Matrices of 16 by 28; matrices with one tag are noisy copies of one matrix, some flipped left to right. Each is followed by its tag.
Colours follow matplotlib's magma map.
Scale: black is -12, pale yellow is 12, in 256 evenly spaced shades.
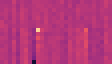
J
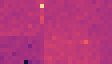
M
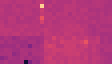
M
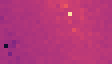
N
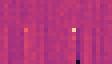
J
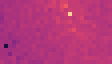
N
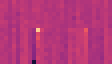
J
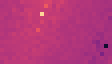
N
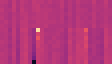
J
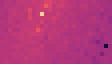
N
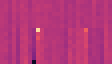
J
